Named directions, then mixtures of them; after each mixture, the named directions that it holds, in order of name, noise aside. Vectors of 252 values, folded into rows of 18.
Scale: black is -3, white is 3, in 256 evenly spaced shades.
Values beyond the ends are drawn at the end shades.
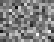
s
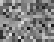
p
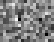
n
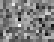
n, p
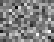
s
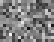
p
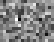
n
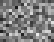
s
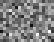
s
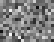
p, s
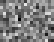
n, s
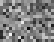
p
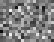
p, s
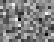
n
